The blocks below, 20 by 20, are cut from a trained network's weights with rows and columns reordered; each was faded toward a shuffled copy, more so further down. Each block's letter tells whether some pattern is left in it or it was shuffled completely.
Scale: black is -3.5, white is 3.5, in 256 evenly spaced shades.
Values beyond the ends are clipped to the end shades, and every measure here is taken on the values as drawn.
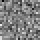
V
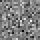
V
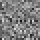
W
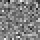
V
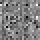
W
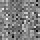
W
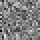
W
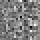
W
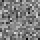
V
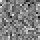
V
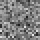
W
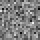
V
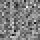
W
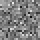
V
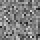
V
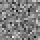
V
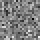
V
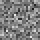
V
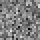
V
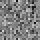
W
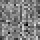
W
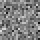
V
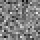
V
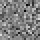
W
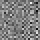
W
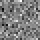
V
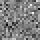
V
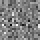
W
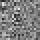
W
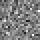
V
